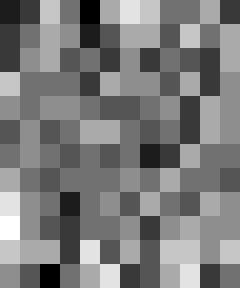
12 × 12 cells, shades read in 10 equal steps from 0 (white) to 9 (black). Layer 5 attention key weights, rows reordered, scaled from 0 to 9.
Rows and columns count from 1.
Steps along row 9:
up up up down down up down up up down up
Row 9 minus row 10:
1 0 -1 1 0 -1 2 -4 1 3 -1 0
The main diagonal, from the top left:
8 5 3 5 5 3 5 5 5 3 4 5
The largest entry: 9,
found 2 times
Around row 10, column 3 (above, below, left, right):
5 3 4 7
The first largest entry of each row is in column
5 5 1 5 10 10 8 3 4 4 4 3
